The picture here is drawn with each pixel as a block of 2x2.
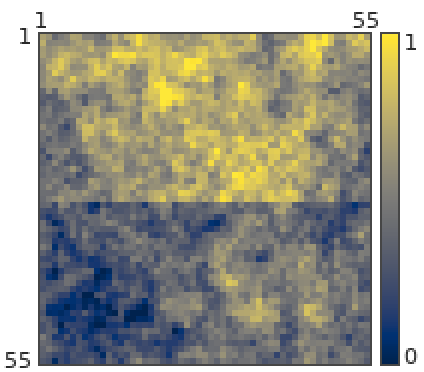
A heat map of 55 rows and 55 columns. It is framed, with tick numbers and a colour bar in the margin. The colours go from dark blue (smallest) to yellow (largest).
The field is mottled with small blotches. The ninth with the highest average is the top middle. The top part is higher, up to a seam about 50% of the way down. The bottom left is the ninth with the lowest average.
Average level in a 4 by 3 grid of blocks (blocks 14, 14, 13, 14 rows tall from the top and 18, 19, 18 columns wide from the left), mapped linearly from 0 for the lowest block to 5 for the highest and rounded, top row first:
454 | 354 | 122 | 022
